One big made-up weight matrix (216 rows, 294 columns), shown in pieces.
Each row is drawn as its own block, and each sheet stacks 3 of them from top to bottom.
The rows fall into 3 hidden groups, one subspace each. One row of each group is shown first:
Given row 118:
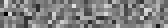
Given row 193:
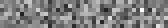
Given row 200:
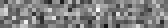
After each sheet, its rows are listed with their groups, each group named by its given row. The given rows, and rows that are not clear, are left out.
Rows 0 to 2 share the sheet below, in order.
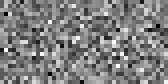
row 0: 118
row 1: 200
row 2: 200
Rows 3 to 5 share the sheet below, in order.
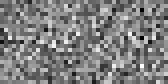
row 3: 193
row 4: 118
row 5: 193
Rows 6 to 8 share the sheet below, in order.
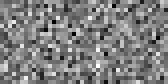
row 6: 200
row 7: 118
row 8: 200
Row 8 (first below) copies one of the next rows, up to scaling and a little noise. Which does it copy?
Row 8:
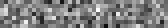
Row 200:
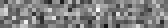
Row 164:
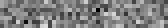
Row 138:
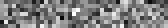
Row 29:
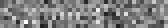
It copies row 200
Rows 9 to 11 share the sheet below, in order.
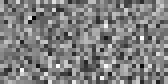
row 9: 118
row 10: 193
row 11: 193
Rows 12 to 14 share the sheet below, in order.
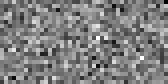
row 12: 193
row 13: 200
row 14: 200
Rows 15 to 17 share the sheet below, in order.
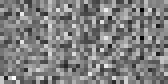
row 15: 193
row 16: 193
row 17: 200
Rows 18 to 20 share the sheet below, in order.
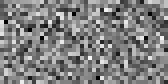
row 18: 200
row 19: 118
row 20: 118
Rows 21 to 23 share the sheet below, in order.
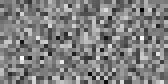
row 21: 193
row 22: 193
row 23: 118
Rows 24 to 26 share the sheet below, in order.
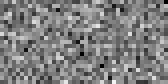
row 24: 193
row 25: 118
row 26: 118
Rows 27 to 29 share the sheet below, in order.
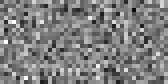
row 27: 200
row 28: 118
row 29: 200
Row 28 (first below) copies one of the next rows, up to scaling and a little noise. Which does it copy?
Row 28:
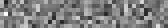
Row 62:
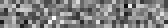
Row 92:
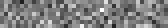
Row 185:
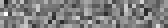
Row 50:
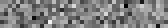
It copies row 185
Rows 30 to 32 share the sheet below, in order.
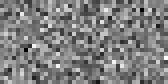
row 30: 193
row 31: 118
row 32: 193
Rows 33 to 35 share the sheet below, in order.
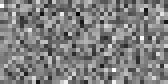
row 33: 118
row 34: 193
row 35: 118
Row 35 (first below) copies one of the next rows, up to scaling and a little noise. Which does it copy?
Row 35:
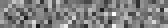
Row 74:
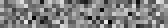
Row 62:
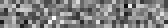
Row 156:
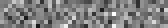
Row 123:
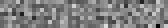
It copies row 156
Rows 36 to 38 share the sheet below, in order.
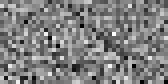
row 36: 118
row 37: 200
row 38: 200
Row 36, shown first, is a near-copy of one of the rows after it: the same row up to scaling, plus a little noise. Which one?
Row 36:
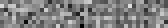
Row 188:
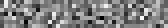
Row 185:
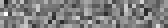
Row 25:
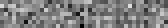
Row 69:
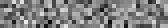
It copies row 25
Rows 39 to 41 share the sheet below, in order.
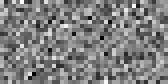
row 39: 118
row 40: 118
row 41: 118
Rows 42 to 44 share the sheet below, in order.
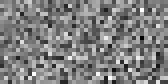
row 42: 193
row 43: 193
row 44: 118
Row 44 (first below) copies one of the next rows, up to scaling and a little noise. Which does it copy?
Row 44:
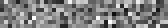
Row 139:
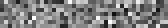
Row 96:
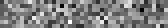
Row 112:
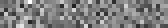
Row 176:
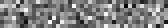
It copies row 139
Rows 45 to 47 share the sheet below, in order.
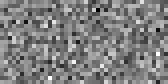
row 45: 200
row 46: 118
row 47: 118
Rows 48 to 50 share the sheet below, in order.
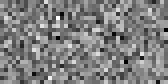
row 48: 200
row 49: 193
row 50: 118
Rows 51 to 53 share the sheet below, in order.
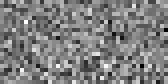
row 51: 118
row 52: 193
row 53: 193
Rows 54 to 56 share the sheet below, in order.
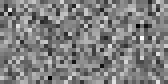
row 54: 118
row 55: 193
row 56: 118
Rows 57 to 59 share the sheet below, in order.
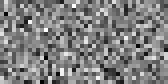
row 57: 118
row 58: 118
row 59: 200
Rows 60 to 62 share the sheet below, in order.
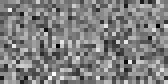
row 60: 118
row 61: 200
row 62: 118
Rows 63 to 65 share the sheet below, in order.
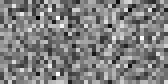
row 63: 200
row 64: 193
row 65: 200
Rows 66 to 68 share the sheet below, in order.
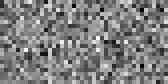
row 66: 118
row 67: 200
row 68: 193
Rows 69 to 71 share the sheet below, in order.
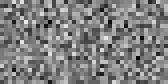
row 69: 118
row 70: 193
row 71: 118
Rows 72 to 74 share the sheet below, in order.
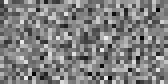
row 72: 118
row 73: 193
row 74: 118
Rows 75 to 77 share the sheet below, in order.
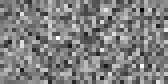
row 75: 193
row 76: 193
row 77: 193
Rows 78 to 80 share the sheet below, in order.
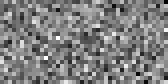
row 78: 193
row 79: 193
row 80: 118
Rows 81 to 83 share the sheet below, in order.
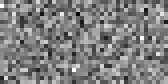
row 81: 118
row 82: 193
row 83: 200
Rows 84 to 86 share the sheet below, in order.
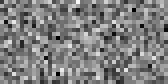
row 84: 200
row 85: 193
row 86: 200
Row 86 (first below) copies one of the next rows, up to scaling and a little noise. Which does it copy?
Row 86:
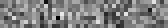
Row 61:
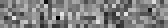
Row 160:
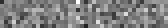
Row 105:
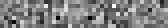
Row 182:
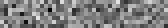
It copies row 61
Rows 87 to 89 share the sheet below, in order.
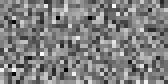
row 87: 200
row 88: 200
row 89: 118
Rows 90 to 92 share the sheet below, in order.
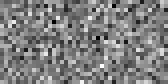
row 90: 200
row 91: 200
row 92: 118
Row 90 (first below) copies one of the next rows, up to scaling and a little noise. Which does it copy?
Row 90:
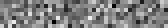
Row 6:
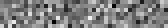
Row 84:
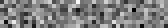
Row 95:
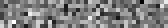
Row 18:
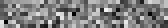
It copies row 6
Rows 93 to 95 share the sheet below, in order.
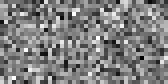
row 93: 200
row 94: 200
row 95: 200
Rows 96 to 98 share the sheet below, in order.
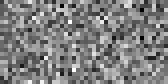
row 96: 118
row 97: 193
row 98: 200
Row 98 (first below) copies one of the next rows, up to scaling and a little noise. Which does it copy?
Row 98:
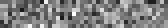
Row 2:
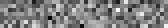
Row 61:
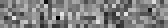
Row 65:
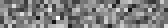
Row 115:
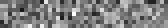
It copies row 115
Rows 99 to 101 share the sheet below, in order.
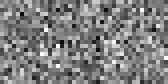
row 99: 193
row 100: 200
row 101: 193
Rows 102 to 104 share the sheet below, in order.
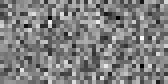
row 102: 200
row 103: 193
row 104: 193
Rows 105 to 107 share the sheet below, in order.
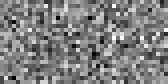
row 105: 200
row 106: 193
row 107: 200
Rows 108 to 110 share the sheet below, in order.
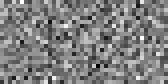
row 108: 118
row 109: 193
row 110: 200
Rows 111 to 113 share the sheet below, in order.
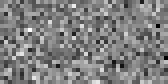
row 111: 118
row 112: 118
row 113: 193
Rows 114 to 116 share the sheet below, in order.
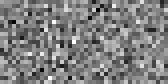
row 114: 200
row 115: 200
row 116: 118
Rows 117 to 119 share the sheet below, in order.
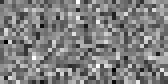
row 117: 200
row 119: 200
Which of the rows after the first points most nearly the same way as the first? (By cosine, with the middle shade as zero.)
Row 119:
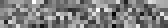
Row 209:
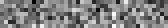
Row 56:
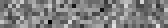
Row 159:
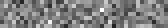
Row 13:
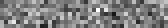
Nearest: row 13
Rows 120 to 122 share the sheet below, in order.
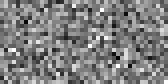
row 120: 118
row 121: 200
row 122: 200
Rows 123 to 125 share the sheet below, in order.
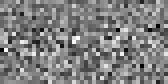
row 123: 118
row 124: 200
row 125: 193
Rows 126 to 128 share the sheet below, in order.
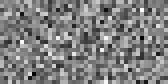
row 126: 193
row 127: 193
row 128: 118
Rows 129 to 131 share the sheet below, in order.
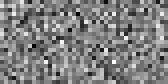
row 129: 118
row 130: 118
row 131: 200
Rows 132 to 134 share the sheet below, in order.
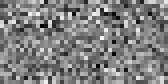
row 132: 200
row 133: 118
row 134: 200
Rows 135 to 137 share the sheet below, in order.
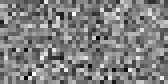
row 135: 200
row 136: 200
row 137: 118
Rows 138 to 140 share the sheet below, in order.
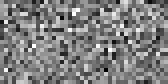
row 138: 200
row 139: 118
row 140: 118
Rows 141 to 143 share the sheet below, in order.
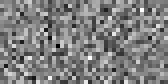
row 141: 193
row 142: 200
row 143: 118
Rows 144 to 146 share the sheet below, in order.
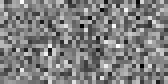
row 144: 118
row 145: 200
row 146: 193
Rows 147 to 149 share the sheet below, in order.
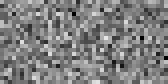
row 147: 200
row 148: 193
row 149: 193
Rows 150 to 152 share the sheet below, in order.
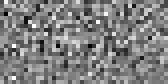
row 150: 118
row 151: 200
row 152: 200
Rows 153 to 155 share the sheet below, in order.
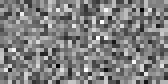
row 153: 193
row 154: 200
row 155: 118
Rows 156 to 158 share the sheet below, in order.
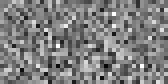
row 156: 118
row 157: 200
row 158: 193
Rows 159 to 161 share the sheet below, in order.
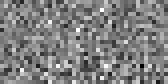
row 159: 118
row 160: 200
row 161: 193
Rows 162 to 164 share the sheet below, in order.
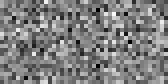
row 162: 200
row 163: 118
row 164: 200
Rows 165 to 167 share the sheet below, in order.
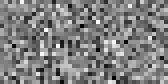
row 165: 118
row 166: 200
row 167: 200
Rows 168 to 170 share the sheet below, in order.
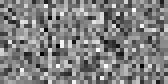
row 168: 200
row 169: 200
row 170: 193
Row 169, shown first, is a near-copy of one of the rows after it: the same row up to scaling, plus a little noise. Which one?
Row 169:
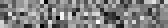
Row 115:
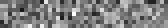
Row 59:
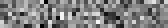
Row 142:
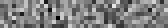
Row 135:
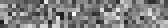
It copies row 59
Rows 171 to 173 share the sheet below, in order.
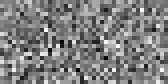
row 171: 193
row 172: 200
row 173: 118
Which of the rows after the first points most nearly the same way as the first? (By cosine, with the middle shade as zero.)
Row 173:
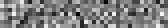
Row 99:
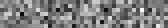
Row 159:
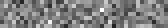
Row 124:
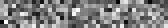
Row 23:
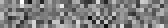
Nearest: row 23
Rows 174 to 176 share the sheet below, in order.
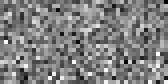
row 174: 193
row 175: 118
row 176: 118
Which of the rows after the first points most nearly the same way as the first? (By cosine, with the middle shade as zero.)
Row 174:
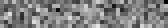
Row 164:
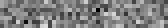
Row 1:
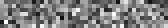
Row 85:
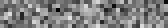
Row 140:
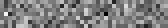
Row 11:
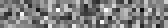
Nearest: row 85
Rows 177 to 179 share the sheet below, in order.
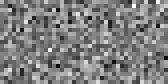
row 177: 118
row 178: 118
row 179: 193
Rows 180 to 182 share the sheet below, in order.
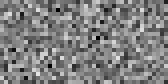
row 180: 193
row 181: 200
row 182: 200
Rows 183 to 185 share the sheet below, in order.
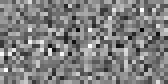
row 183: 193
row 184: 200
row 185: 118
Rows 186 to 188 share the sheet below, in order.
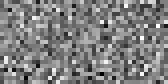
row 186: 118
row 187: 193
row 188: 118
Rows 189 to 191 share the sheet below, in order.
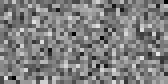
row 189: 193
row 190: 118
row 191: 200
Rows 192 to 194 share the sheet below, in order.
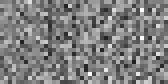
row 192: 193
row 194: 118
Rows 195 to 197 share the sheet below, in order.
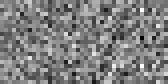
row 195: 193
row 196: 193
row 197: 193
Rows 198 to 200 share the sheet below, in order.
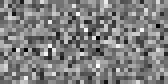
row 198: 118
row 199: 200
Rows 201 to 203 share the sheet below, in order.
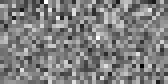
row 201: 200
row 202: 200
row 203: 193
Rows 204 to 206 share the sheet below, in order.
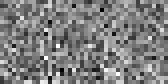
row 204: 118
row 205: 200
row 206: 200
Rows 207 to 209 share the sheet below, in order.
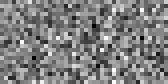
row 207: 193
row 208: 193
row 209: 200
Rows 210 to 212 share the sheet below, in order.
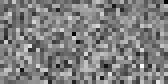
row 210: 193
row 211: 118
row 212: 193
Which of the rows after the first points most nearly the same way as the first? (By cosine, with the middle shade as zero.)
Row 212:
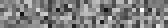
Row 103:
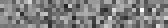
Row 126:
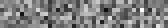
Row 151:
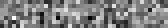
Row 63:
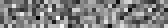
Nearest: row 126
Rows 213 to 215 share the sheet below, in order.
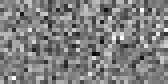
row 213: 193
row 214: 193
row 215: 200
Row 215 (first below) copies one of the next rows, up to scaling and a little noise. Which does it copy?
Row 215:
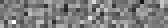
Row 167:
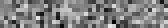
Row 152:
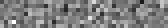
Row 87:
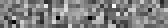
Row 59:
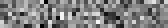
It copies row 152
